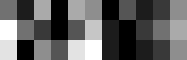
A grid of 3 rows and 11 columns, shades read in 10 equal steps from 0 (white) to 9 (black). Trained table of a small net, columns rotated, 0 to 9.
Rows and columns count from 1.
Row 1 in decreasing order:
9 9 8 8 7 6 5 4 4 3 3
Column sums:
6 22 14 24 10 6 25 24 23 19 11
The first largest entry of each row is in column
4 4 2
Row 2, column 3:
7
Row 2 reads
0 5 7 9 6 2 8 9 7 5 3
